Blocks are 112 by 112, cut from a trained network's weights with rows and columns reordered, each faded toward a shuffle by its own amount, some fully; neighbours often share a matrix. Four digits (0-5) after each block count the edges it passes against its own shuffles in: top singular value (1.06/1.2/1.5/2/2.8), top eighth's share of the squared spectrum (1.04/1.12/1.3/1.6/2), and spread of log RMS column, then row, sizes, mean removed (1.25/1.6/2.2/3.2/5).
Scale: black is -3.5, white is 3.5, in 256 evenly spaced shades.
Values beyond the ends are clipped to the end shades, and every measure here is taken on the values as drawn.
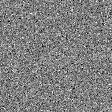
2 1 0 0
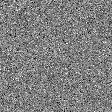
2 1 0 0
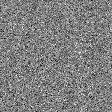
2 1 0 0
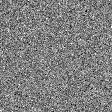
0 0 0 0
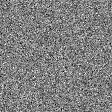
0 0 0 0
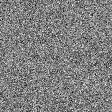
0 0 0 0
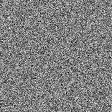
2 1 0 0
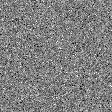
0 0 0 0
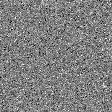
0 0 0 0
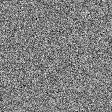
1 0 0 0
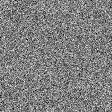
2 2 0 0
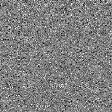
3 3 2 2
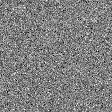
2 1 0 0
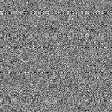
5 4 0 3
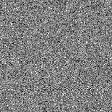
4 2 0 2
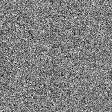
1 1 0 0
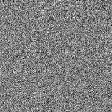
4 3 1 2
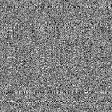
4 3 0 3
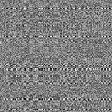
5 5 2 4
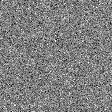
2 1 0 0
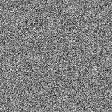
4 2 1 1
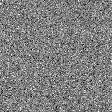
3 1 0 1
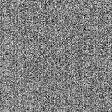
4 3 0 1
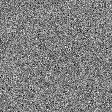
1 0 0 0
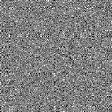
4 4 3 3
